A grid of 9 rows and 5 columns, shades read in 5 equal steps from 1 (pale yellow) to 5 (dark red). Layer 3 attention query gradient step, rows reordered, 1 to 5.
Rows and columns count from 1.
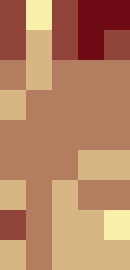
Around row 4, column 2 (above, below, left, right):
2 3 2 3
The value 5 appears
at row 1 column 4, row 1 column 5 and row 2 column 4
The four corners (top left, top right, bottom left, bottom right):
4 5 2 2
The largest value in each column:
4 3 4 5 5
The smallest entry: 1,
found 2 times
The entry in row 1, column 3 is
4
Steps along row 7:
up down up same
